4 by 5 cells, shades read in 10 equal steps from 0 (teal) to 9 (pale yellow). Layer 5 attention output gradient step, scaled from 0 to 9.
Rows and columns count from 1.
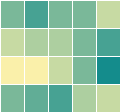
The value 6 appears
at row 2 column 2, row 2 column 3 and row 4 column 4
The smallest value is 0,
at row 3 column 5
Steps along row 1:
down up same up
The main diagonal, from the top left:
4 6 7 6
